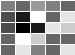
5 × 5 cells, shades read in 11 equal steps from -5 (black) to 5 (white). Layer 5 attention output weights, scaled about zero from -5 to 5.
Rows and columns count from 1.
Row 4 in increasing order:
-1 -1 -1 3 5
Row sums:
-1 2 -4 5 6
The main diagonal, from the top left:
0 -4 -4 -1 4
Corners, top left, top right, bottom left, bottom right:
0 -1 -1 4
